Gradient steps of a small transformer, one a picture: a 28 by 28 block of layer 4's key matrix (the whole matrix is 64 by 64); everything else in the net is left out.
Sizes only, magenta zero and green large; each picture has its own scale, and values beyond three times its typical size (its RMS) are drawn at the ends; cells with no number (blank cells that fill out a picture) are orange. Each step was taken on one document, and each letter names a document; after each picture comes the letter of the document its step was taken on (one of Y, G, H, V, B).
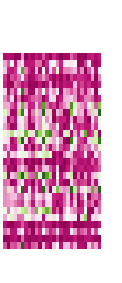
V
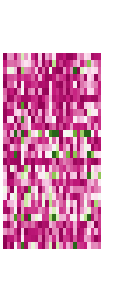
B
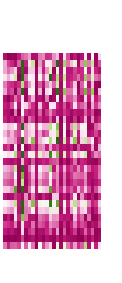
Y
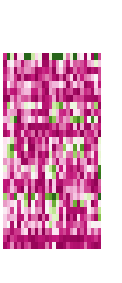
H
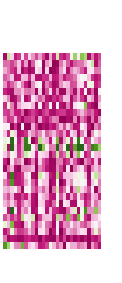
H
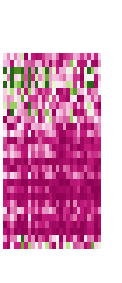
V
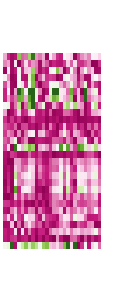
H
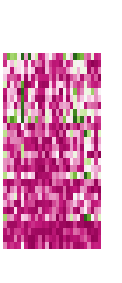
B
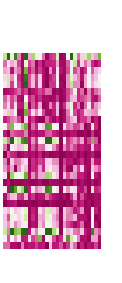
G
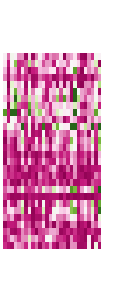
V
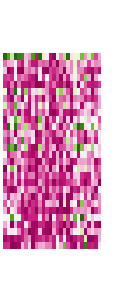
H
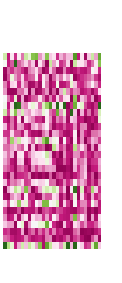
V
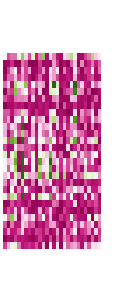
Y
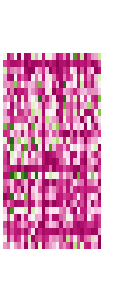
G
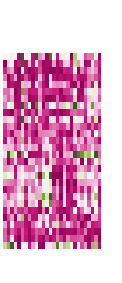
B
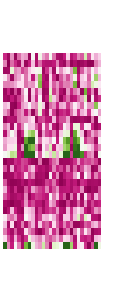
H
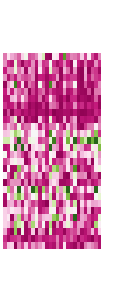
Y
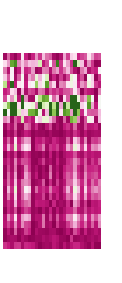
V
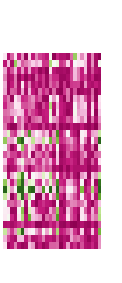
V
